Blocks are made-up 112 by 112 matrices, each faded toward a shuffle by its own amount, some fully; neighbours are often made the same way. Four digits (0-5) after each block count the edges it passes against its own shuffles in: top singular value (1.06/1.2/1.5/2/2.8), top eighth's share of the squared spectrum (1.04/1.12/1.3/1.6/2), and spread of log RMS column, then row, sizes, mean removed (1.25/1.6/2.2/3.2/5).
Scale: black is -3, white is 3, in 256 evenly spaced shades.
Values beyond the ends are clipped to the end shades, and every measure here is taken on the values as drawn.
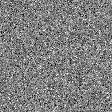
1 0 0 0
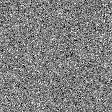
0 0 0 0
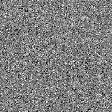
3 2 1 1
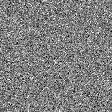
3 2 0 0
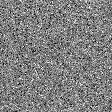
0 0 0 0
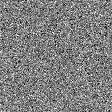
2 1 0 0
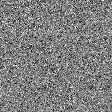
2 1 0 0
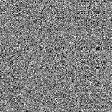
4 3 2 2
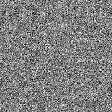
3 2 1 1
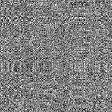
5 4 3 3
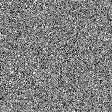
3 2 0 1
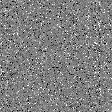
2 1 1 0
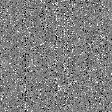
3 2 2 0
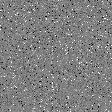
1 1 0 0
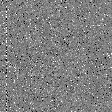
3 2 1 0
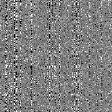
4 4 4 1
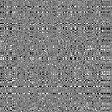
5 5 3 4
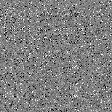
3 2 1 1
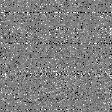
2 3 2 3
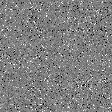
1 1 1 1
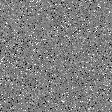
0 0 0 0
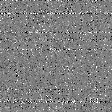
2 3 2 3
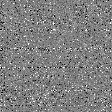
2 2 2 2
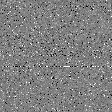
2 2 0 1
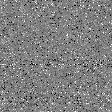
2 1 1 2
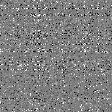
2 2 2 3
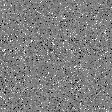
1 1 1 1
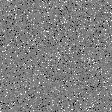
0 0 0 0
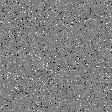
0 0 0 0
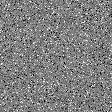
1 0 0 0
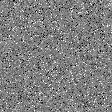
0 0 0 0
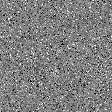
2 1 0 0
